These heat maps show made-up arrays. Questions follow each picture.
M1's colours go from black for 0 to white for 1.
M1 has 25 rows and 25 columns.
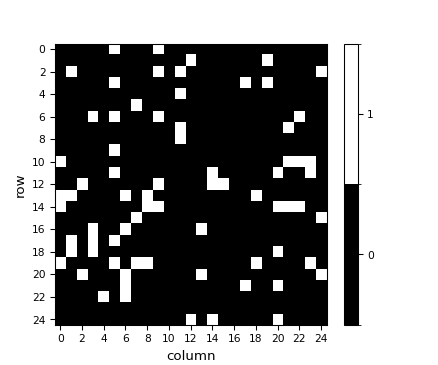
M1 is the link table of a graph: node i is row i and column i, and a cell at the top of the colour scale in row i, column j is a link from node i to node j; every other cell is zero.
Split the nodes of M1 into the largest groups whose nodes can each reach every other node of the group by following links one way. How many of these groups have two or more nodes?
1
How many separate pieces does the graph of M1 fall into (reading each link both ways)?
1
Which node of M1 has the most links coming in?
node 5
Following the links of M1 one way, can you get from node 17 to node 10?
no
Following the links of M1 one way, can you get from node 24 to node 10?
no
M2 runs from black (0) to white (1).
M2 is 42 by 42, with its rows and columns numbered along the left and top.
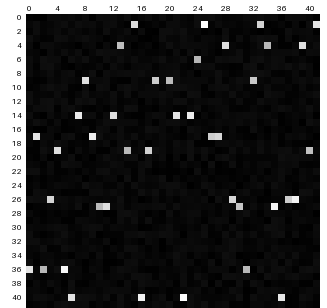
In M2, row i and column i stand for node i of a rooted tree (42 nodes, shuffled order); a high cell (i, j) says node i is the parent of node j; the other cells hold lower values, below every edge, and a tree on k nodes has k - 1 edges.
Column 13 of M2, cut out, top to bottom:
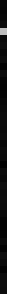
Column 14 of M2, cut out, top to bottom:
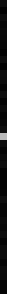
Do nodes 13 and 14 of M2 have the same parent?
no
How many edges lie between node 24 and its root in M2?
3
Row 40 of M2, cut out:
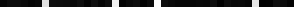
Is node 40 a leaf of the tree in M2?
no
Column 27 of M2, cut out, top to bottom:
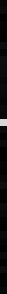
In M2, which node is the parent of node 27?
17
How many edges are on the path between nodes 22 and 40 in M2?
1
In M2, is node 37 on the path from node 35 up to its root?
no
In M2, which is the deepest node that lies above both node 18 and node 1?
17
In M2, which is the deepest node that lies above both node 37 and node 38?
26
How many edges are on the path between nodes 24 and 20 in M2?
6
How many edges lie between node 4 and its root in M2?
1
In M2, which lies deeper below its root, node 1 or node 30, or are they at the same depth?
node 30
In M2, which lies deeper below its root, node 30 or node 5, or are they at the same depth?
the same depth
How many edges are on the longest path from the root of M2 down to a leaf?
3
